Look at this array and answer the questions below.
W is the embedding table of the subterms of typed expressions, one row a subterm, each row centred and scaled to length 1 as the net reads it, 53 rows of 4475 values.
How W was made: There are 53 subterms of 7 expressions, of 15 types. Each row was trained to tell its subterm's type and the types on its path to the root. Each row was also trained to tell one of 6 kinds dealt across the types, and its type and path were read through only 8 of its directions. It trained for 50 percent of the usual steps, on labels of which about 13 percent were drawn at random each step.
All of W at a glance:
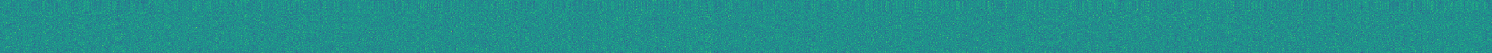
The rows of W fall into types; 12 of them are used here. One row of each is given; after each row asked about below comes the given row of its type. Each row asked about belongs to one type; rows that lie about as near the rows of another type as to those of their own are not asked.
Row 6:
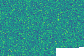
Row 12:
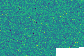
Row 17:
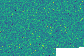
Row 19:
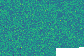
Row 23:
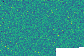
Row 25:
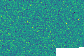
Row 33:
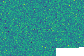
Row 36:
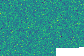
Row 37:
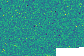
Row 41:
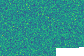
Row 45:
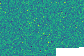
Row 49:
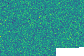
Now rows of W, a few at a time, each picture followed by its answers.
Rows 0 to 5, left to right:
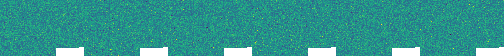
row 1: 6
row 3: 6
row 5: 6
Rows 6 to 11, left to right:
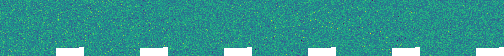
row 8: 6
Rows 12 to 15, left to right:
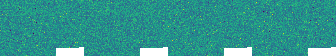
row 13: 12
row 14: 17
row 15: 45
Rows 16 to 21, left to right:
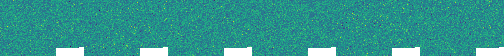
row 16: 37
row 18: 25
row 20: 33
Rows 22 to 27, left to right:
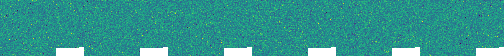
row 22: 17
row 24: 49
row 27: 25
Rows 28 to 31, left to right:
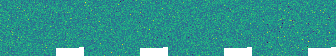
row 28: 25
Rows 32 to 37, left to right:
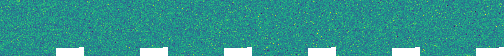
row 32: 45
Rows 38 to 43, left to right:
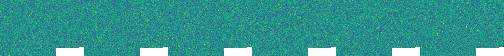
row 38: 33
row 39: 33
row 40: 33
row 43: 36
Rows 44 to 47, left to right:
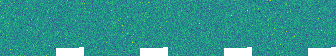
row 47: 23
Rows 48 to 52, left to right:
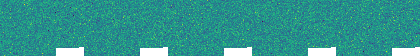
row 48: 45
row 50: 25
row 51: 37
